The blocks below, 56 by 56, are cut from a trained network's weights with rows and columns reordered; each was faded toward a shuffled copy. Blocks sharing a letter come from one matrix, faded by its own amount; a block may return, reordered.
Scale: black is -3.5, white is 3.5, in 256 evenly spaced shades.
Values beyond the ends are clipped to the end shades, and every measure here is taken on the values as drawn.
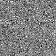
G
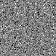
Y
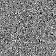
Y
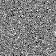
Y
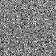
G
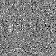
G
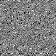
G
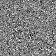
Y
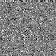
G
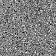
Y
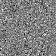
Y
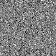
Y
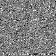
G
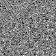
Y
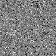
G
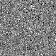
Y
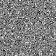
G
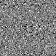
G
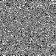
G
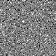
G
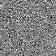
G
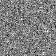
Y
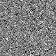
Y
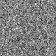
Y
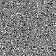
G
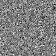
Y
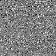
G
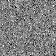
Y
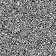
Y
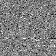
G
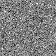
Y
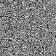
G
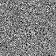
Y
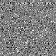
G
